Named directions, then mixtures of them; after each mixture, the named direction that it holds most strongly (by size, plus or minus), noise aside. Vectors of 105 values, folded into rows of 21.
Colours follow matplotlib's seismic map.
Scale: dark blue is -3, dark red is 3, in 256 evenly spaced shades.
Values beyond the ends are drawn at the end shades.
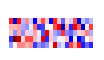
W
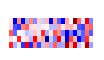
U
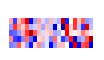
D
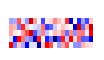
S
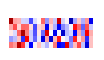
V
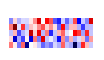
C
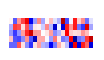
D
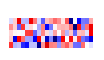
S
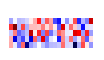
C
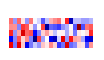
S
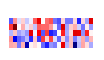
C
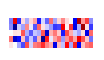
W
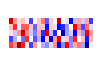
V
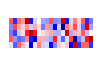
D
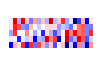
U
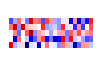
S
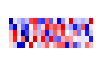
V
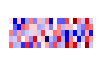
U
